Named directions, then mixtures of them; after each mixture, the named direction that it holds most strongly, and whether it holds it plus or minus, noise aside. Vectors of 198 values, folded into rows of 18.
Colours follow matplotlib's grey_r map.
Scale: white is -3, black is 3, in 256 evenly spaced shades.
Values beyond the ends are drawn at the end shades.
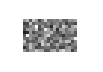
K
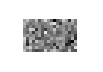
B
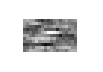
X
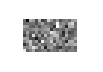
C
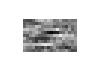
X, minus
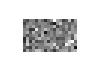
B, minus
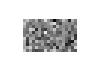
B, plus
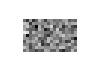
K, minus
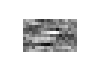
X, plus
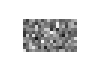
C, plus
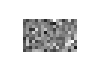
B, minus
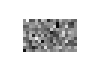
C, minus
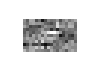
X, plus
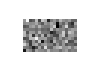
C, minus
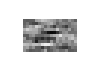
X, minus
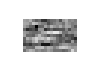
X, plus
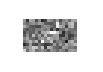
C, plus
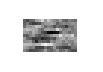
X, minus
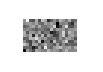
C, minus
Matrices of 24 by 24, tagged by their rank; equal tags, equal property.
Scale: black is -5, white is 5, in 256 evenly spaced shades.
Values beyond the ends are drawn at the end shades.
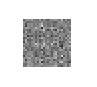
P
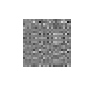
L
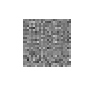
P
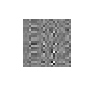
L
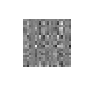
L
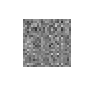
P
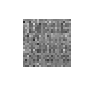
P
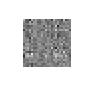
P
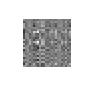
L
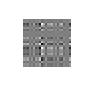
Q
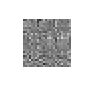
P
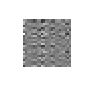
L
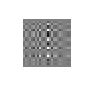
Q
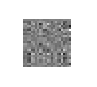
L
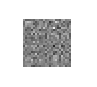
P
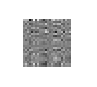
L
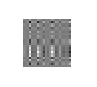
Q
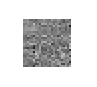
P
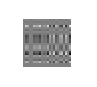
Q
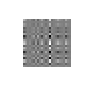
Q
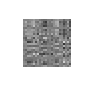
L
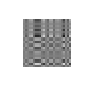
Q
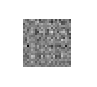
P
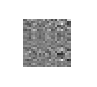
L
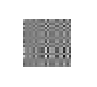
Q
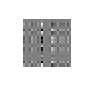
Q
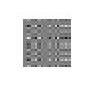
Q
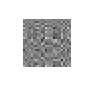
L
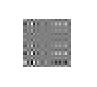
Q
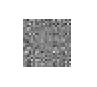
P
